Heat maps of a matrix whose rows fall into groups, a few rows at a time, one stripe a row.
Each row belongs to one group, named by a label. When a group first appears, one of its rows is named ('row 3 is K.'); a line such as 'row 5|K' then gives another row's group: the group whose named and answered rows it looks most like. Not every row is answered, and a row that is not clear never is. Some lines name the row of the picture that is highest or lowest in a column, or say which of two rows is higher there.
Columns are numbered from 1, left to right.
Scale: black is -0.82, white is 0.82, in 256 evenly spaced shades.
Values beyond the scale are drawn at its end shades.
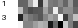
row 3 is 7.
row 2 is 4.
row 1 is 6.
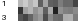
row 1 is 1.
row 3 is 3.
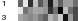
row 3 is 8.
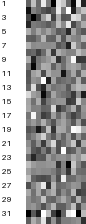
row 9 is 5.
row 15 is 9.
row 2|7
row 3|3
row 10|3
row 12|6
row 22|4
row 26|4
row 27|6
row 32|6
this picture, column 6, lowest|1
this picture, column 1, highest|14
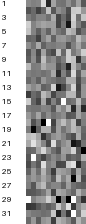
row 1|6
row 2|3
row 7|9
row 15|4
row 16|8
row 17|9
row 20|9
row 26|8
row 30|7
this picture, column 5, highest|18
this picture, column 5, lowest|1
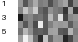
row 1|5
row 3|7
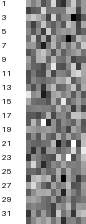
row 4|5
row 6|6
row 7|4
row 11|3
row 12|7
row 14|9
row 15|4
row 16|8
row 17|3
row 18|6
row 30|7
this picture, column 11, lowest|3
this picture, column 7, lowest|21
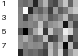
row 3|5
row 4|8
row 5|3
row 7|8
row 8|7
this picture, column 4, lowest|1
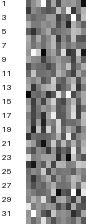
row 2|7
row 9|9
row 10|7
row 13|5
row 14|7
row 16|5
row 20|7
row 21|4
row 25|6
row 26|3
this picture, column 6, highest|17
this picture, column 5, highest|19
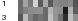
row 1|6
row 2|8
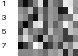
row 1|3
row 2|9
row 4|3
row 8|8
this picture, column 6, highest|6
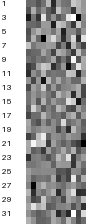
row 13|6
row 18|4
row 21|1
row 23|7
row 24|8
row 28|5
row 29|5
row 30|1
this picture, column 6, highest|6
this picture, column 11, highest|10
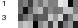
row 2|3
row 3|7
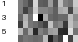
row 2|5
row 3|6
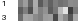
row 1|6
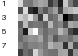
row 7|8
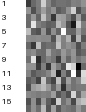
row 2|5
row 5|4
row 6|8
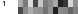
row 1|9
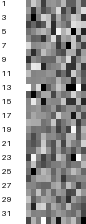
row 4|3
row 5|8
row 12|8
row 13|9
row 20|5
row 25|3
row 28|9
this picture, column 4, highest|32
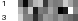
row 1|3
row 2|9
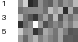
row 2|8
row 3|4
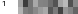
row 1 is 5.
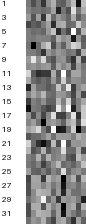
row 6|8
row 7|3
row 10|8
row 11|4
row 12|4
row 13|7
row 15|7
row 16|7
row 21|4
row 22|4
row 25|4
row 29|6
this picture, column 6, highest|19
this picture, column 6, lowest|4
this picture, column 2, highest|9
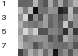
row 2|9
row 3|6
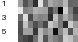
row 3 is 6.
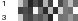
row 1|4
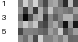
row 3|3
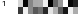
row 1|5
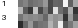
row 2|4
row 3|8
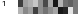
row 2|9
